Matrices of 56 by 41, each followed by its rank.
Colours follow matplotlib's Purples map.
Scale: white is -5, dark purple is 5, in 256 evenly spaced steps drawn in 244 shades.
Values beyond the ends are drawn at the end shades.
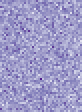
full rank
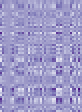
two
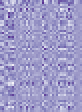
three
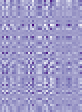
two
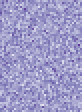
full rank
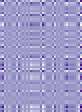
one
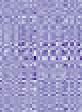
three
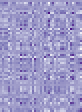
three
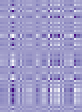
one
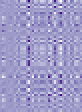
two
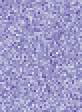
full rank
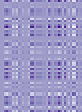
one
